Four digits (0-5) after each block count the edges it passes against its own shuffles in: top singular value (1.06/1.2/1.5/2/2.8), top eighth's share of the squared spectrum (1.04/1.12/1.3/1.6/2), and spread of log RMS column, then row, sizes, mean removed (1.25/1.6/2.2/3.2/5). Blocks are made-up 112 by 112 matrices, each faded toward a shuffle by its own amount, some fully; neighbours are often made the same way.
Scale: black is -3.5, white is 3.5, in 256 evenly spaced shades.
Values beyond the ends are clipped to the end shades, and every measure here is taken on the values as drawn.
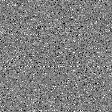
1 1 0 2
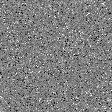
0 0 0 0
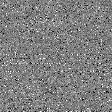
1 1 0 2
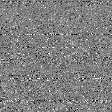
2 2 0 3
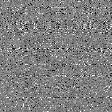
4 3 1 3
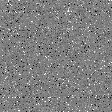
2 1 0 1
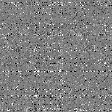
2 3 3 3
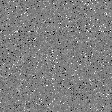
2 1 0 1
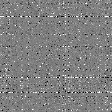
3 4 2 3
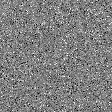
1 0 0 0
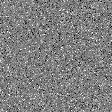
2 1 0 0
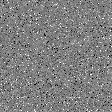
1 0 0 0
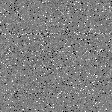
1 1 0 1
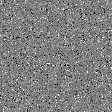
1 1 0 1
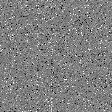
1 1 1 1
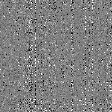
2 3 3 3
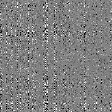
2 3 4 3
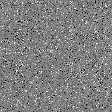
1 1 1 0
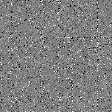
2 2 2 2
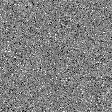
0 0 1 0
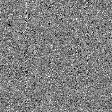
1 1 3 0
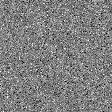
0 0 0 0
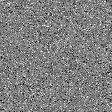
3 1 0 0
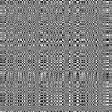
5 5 4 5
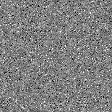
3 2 0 1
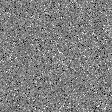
1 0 0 0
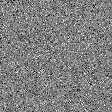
2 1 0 0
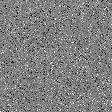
1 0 0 0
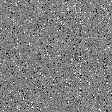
3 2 1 0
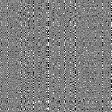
5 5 4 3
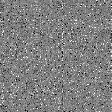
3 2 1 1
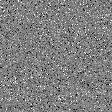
2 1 0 0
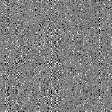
4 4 3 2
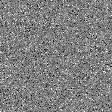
2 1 0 0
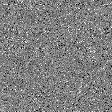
3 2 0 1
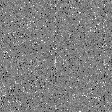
3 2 1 0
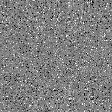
3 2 1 0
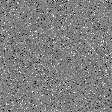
2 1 0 0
